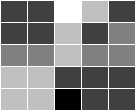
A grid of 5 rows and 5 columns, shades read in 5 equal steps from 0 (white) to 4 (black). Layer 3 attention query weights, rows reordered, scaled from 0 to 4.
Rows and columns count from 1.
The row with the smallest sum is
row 3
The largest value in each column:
3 3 4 3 3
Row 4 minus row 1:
-2 -2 3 2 0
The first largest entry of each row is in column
1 1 1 3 3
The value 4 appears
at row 5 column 3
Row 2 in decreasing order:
3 3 3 2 1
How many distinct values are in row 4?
2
